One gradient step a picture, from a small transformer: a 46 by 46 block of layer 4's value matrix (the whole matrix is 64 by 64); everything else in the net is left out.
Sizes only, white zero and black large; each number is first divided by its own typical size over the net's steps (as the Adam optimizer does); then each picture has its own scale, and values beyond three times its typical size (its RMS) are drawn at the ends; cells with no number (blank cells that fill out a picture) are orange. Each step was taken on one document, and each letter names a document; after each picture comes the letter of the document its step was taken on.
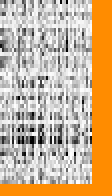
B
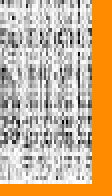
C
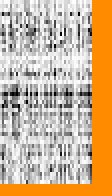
C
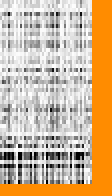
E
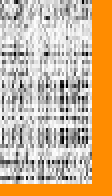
B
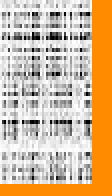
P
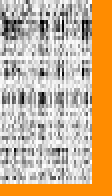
B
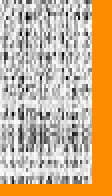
B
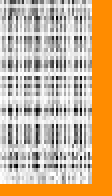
E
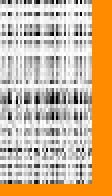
E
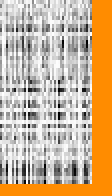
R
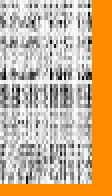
C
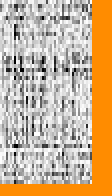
B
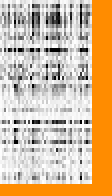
P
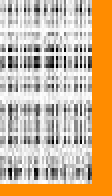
E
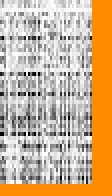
C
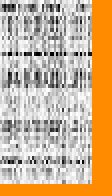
E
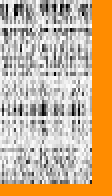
B
